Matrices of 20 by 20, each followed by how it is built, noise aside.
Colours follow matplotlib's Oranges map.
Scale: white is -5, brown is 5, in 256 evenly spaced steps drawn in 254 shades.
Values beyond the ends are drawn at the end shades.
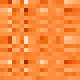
low rank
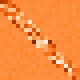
banded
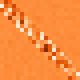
banded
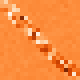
banded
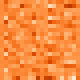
low rank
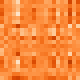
low rank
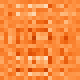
low rank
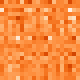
low rank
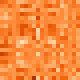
low rank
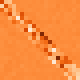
banded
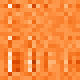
low rank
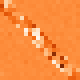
banded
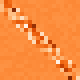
banded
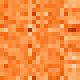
low rank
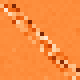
banded
